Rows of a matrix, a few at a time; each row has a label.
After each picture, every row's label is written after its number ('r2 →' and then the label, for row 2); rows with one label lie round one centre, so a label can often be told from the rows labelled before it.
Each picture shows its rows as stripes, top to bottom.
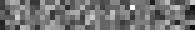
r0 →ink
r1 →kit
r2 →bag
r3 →bag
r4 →ink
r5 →kit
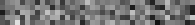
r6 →ink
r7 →bag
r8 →kit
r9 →ink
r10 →bag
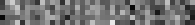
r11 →ink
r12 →bag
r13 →bag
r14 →kit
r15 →bag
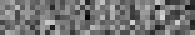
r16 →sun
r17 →bag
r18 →sun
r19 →sun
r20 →kit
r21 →bag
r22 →ink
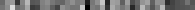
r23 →sun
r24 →sun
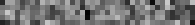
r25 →ink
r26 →bag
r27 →sun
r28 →sun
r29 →kit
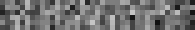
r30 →sun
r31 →ink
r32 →kit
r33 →bag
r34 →bag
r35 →bag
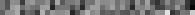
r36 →bag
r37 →bag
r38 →ink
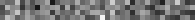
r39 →bag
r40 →ink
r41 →bag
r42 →sun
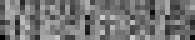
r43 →ink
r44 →ink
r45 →ink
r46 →sun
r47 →kit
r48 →sun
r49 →sun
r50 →kit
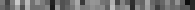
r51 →bag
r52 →bag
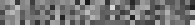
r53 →sun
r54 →bag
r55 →ink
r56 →bag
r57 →ink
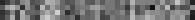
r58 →kit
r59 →ink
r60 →kit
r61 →kit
